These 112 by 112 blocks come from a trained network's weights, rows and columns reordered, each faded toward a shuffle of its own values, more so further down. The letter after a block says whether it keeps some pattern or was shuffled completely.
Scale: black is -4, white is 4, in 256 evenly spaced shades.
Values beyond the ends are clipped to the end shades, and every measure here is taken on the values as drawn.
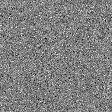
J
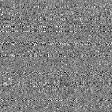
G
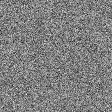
J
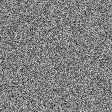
J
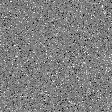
J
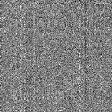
G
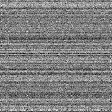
G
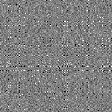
G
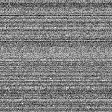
G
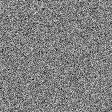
J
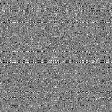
G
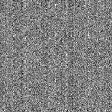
G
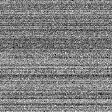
G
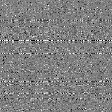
G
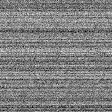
G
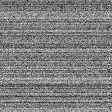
G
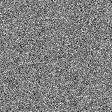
J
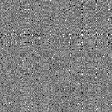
G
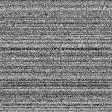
G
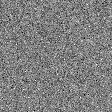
J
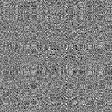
G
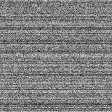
G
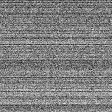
G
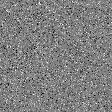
J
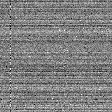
G
